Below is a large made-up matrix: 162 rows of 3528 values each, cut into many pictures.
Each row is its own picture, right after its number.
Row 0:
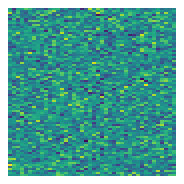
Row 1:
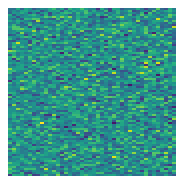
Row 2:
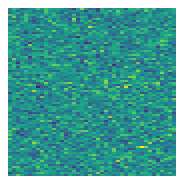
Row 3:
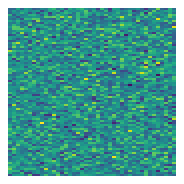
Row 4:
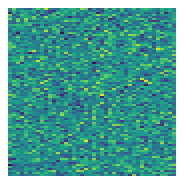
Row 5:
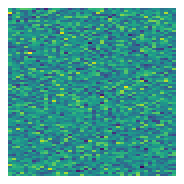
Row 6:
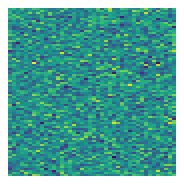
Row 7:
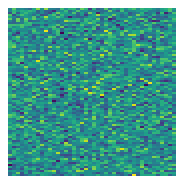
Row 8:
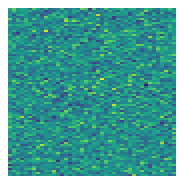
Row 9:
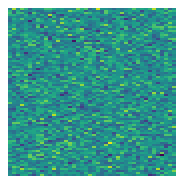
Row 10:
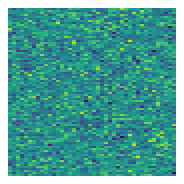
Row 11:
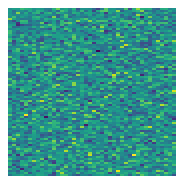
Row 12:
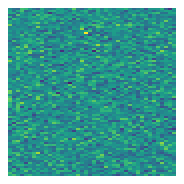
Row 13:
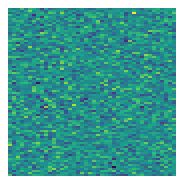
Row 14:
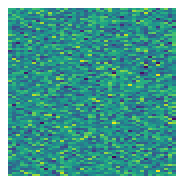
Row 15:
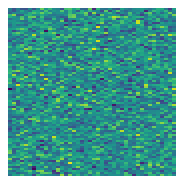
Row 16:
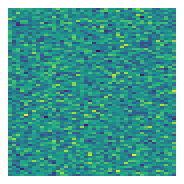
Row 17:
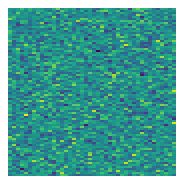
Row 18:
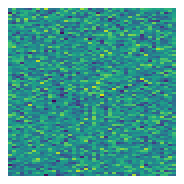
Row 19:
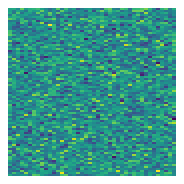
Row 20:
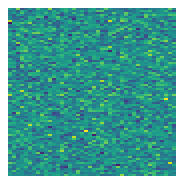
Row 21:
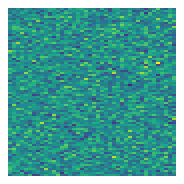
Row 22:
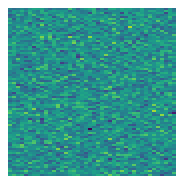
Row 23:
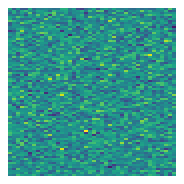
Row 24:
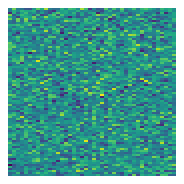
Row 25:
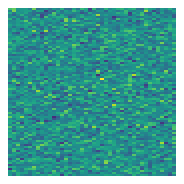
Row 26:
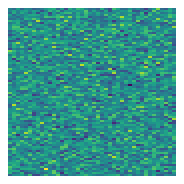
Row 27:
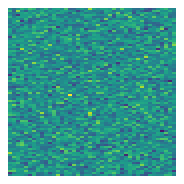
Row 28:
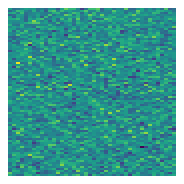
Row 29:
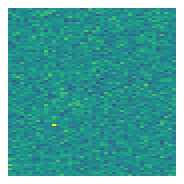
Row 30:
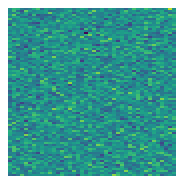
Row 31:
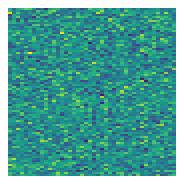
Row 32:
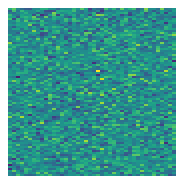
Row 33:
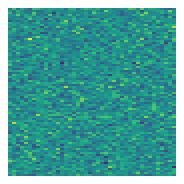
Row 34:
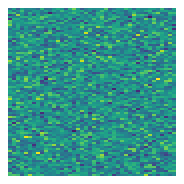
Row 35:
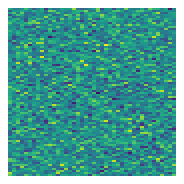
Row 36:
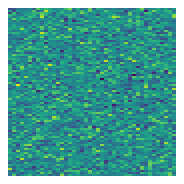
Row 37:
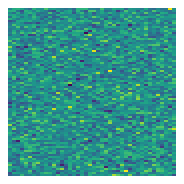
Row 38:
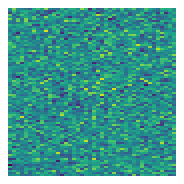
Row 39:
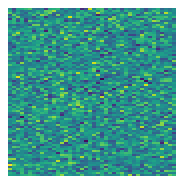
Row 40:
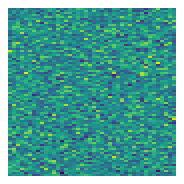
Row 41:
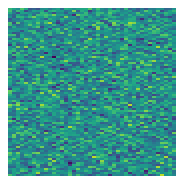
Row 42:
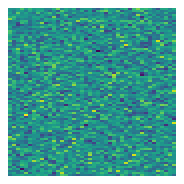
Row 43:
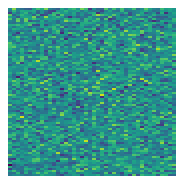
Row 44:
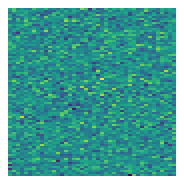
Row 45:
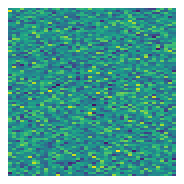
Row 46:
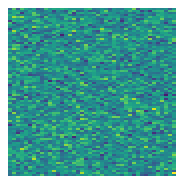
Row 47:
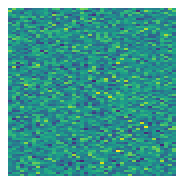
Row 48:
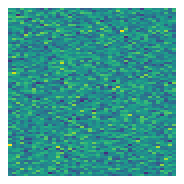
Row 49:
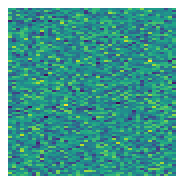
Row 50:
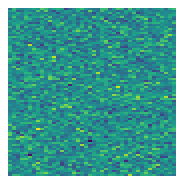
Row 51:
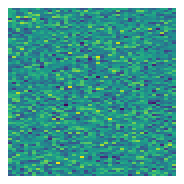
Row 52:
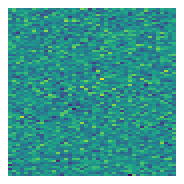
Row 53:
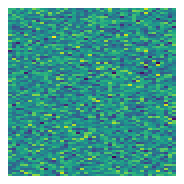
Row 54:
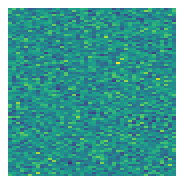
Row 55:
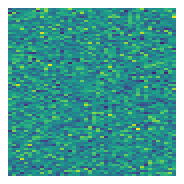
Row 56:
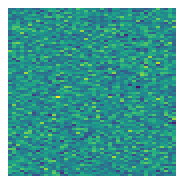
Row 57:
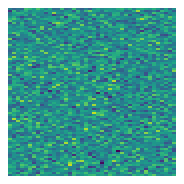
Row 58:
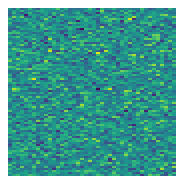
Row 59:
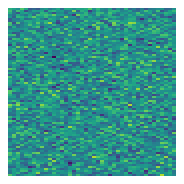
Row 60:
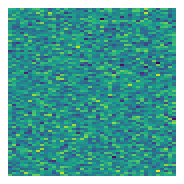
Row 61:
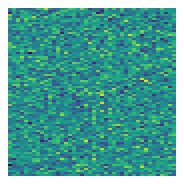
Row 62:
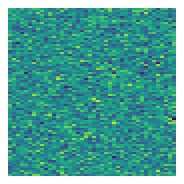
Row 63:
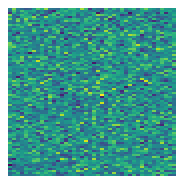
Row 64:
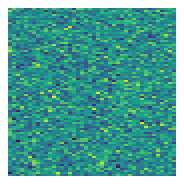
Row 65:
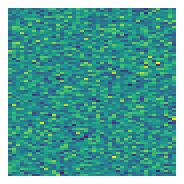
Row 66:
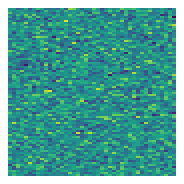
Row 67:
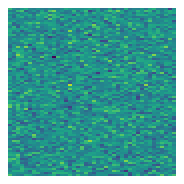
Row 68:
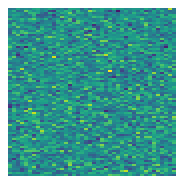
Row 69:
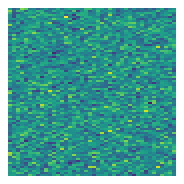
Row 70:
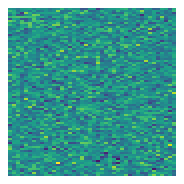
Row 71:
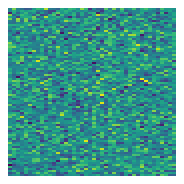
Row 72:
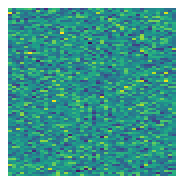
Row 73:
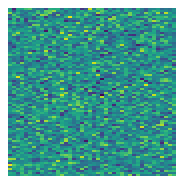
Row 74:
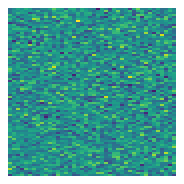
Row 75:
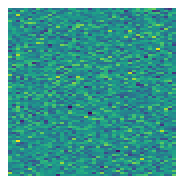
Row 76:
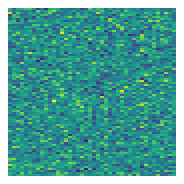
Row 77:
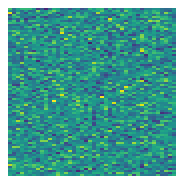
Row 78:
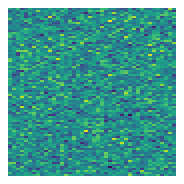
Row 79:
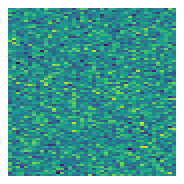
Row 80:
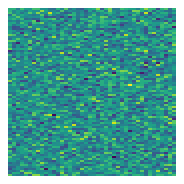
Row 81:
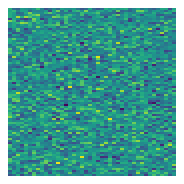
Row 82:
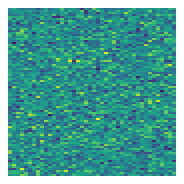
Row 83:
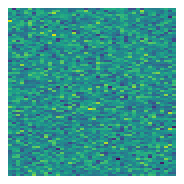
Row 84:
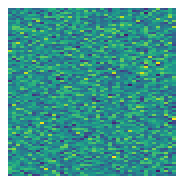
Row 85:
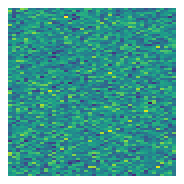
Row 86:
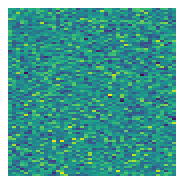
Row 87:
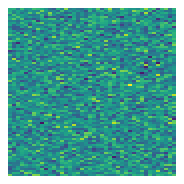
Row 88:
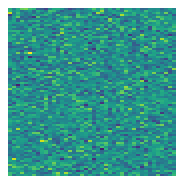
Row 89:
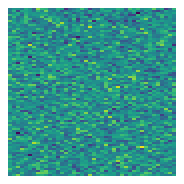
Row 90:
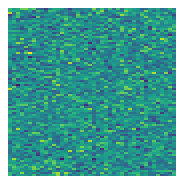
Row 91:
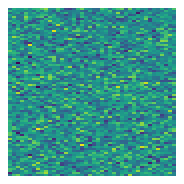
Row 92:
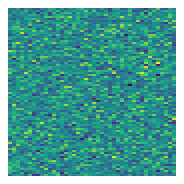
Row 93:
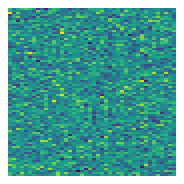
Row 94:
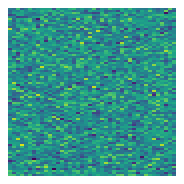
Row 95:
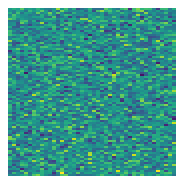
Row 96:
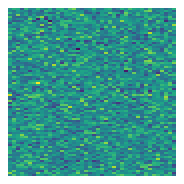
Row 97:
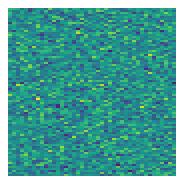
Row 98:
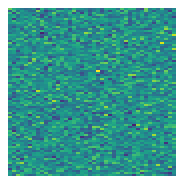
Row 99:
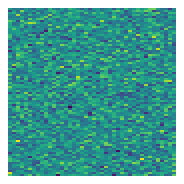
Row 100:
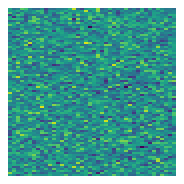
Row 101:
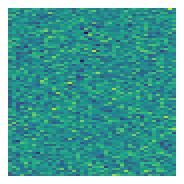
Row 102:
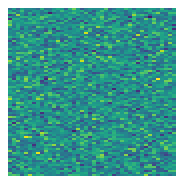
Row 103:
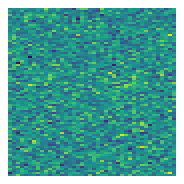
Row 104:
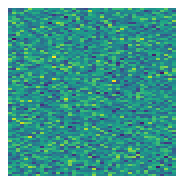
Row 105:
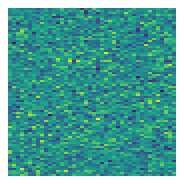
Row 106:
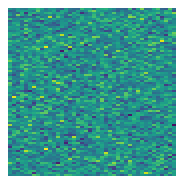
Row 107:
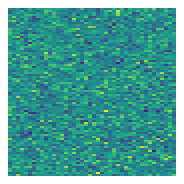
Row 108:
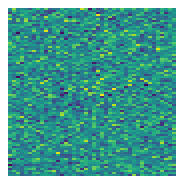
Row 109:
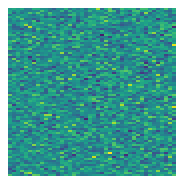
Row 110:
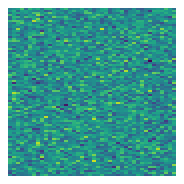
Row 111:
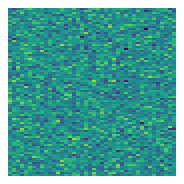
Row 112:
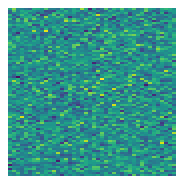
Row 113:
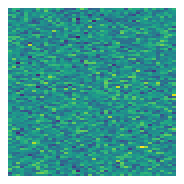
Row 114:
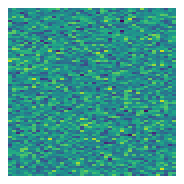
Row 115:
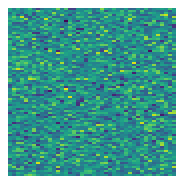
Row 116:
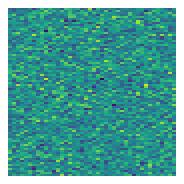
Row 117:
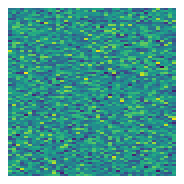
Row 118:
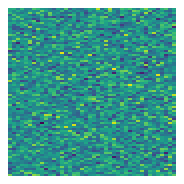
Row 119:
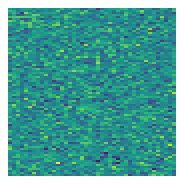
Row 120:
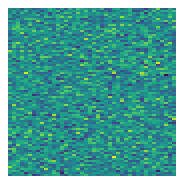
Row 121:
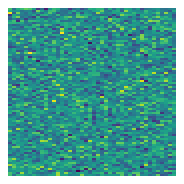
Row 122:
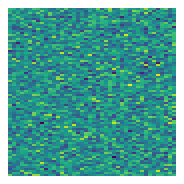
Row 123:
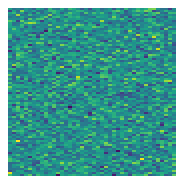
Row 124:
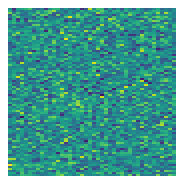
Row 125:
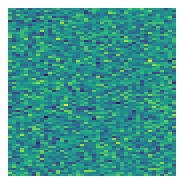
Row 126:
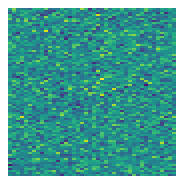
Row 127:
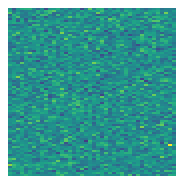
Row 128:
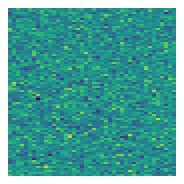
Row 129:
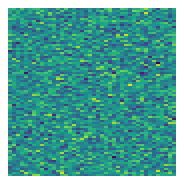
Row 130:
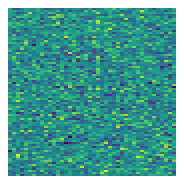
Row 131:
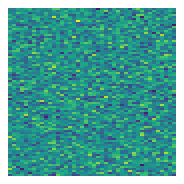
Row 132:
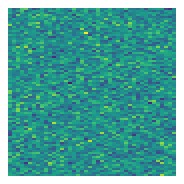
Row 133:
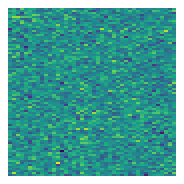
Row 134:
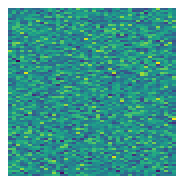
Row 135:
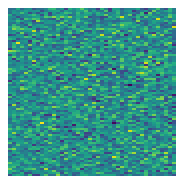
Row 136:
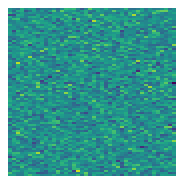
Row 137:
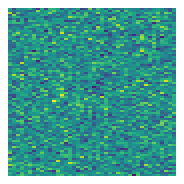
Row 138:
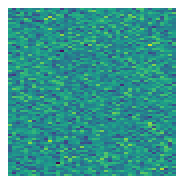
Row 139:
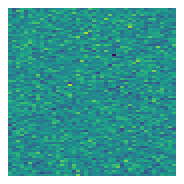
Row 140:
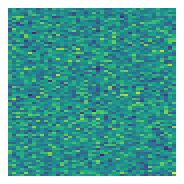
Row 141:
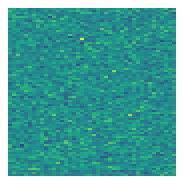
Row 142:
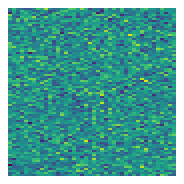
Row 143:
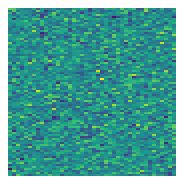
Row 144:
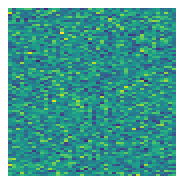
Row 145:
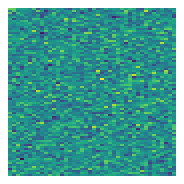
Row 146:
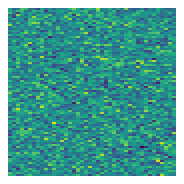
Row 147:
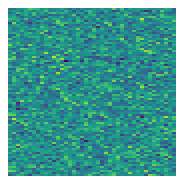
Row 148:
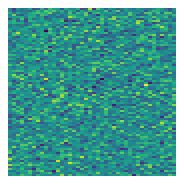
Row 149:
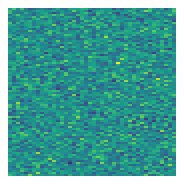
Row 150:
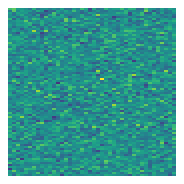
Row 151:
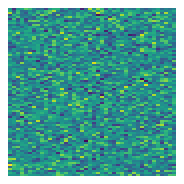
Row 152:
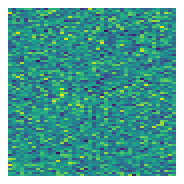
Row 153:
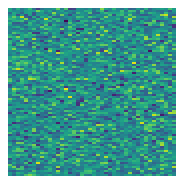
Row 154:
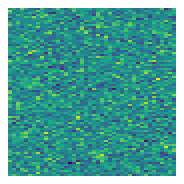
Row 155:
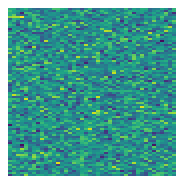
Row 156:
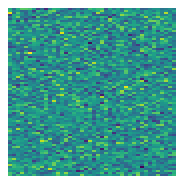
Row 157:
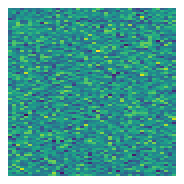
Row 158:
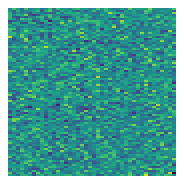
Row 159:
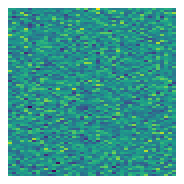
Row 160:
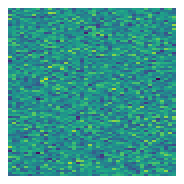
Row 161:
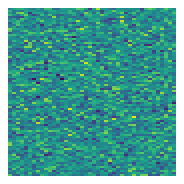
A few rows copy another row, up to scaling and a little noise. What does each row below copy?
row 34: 102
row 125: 49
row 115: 153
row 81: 51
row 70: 119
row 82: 105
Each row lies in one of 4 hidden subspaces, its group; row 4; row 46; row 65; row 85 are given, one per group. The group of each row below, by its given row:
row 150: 4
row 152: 4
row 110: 46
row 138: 46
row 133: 46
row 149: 85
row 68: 85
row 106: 46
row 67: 85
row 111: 85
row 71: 4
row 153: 46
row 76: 4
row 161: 46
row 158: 46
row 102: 85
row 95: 65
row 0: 4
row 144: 4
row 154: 85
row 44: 4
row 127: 4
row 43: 4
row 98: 4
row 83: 46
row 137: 4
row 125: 46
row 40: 65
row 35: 85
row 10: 46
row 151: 4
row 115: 46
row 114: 46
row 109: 65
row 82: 46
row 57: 85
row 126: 4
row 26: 65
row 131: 65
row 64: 85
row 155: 46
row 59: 85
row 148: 4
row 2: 85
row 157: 65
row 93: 4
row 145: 4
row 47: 85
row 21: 65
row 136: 85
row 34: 85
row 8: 4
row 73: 4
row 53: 65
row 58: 46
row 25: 4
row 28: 85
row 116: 4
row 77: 4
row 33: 46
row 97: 46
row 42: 65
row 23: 46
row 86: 65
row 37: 85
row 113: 85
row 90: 4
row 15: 4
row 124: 4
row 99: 85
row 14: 65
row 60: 65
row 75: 85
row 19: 65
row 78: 46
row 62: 65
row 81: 46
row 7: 4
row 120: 65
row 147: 85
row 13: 46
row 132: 85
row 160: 85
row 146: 85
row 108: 4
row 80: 65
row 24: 4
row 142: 4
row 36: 4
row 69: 85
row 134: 65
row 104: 85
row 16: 65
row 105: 46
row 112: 4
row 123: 85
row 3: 65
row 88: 4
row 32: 4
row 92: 65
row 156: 4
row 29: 4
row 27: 85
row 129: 65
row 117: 65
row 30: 85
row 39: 4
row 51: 46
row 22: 46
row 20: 46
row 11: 65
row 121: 4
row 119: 46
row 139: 85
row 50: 85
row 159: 46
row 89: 85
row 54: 85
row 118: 65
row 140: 46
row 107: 85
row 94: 46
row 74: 65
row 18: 4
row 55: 4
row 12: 85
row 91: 85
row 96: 46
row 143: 4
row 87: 65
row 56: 65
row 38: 4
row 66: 46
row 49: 46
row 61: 4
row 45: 85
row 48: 46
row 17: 65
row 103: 85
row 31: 4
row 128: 46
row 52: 4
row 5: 4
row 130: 46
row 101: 85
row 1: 65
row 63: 4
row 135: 65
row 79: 85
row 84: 65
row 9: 46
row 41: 85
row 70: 46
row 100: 85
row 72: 4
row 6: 65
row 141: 46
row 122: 65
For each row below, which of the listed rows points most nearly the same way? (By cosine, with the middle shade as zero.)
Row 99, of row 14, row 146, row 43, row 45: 146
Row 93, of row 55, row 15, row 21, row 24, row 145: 145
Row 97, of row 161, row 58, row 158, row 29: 158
